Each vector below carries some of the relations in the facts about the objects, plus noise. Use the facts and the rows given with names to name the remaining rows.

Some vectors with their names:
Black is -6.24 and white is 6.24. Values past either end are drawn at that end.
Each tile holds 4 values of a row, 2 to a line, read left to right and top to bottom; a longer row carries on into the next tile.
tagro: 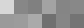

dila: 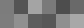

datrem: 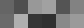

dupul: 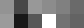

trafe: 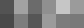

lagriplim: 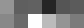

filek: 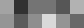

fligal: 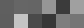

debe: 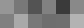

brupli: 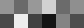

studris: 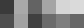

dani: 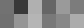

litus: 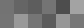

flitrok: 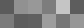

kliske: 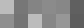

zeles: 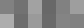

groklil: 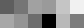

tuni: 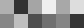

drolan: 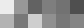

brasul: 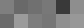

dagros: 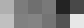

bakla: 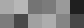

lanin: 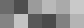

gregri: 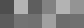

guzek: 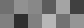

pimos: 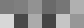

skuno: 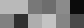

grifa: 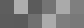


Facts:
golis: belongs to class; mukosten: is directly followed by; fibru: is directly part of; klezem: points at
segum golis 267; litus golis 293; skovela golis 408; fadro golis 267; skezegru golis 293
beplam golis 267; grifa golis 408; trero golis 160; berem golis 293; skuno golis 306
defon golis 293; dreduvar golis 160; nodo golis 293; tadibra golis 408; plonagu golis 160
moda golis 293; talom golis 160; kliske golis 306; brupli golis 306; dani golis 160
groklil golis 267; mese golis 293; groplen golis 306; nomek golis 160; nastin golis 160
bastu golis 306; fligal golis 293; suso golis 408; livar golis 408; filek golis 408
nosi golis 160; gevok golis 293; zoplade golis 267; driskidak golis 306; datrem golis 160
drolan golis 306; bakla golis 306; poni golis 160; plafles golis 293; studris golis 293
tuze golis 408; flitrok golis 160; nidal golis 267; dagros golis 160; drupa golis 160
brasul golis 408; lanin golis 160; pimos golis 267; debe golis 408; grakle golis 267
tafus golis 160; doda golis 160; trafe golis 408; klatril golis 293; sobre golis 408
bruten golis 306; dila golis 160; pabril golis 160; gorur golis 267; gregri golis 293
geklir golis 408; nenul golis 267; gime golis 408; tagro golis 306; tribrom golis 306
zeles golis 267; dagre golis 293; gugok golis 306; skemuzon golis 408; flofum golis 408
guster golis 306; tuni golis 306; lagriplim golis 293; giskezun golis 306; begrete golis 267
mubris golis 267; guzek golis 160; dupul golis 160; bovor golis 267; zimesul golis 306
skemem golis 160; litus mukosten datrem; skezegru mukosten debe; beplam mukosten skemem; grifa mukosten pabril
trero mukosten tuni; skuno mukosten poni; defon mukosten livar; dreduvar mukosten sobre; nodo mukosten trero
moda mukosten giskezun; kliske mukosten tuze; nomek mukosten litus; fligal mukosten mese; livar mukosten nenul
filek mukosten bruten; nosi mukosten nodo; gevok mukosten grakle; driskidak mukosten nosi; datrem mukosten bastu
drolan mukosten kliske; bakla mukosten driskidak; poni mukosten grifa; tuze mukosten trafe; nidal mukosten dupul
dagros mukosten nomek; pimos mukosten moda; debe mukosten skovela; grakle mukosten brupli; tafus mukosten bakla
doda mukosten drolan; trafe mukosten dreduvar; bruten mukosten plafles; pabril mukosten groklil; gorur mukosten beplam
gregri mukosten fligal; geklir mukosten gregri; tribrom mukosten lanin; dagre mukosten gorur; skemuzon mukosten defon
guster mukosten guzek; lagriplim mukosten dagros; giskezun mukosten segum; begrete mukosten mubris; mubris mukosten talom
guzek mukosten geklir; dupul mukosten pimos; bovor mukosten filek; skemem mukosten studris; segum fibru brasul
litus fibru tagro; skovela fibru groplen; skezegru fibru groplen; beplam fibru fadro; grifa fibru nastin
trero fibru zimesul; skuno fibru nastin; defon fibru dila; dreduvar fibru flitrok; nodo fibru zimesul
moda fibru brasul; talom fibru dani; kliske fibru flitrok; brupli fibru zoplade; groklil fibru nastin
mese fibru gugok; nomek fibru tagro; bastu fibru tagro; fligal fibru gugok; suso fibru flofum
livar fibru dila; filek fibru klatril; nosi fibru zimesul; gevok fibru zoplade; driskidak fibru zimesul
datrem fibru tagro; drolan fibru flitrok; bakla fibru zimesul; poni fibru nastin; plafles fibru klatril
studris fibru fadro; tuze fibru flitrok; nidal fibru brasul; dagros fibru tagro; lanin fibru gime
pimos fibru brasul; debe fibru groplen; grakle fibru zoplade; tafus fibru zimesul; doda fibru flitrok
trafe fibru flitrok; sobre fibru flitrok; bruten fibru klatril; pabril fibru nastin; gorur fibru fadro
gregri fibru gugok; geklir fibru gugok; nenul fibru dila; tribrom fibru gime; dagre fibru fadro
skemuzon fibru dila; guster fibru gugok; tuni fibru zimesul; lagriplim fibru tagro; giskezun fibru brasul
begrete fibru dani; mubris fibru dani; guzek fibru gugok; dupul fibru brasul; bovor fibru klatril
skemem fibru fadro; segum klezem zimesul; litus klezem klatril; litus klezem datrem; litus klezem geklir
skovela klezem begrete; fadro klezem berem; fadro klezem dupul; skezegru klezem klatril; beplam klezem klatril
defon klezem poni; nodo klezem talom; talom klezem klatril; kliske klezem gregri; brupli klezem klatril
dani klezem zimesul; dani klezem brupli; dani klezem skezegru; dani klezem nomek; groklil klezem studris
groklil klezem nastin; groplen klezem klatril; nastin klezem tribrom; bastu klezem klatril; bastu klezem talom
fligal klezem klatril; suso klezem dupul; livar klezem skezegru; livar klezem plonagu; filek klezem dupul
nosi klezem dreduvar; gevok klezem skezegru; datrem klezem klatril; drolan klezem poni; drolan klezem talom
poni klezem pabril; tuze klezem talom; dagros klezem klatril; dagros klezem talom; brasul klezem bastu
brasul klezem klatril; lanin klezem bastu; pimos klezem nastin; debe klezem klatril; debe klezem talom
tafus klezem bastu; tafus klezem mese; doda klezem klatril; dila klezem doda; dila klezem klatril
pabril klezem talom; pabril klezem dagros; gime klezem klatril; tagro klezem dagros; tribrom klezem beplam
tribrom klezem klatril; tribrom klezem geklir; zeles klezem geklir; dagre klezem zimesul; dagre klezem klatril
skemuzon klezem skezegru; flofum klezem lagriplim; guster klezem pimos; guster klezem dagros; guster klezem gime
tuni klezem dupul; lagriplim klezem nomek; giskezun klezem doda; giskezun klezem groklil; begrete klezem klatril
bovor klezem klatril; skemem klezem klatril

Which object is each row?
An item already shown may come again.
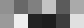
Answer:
talom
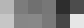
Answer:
dagros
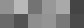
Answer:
driskidak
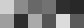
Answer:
tribrom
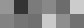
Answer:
suso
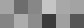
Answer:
giskezun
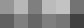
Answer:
bruten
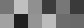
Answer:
nidal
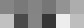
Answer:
nastin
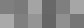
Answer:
zeles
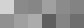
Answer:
tagro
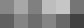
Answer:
bruten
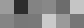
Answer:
suso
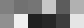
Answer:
talom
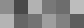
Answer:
fadro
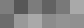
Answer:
flofum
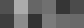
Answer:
klatril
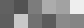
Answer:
skovela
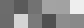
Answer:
skovela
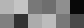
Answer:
skuno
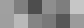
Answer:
nodo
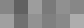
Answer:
nosi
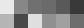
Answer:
guster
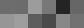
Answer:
beplam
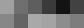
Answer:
dagre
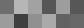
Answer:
gorur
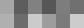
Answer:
poni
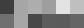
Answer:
nenul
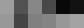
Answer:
doda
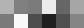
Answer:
bastu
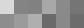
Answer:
tagro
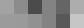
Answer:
tuze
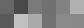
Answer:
livar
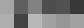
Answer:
tafus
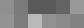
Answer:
defon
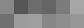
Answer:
flofum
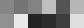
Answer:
talom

